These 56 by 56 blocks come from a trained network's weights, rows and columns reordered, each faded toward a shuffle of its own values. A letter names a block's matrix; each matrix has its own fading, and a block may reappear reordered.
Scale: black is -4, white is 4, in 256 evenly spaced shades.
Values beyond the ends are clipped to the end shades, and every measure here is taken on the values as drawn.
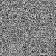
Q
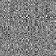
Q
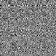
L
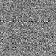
L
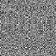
Q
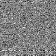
L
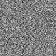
Q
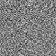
Q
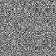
Q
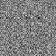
Q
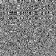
L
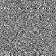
L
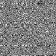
L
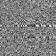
L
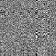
Q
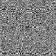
L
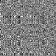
Q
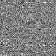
Q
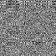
L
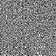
Q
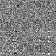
Q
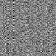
Q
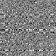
L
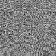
Q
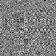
L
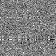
L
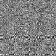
L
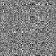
Q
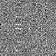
Q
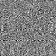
L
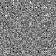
Q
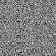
L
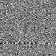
L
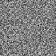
Q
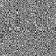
Q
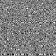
L
